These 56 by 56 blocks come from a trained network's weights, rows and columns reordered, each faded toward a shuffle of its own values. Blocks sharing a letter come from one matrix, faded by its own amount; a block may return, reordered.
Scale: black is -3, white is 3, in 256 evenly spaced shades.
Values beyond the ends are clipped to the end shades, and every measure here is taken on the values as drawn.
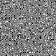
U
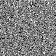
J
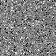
U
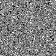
J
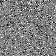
U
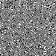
U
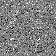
U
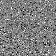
U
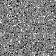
U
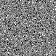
J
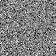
J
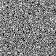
J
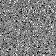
U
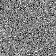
J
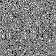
U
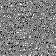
U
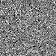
J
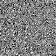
J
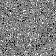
U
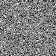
J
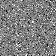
U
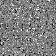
U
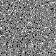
U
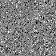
U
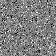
U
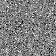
J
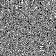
J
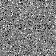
U
